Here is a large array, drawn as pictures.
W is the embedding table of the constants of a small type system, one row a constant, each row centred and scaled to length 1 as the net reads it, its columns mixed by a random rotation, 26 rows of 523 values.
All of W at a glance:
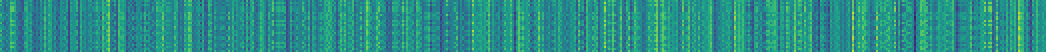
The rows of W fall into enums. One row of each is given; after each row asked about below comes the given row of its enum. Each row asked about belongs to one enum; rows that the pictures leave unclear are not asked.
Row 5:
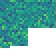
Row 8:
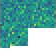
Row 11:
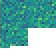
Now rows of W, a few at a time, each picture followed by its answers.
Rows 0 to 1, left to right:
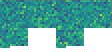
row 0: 11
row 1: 5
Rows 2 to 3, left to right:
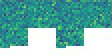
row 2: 11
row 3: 5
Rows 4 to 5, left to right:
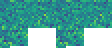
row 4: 5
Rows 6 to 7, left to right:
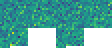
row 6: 8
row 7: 11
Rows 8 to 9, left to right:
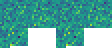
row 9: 8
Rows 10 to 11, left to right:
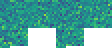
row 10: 5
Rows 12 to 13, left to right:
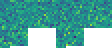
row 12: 5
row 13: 8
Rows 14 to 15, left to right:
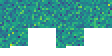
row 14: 8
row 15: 11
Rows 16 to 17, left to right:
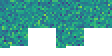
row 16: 5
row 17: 11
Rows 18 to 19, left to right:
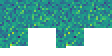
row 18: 8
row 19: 8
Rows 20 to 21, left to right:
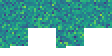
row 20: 11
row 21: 5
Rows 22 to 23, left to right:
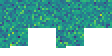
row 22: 8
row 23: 5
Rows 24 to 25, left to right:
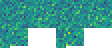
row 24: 11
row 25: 8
